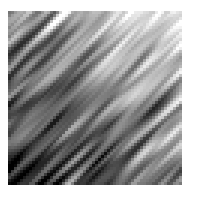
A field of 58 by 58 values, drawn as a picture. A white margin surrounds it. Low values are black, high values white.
Slope: up to the top right. Odd rows or columns: none. Mirror symmetry: none. Lone odd cells: none. Ninth with the lowest average: bottom left. Grain: diagonal, up to the right. Ninth with the highest average: top right.
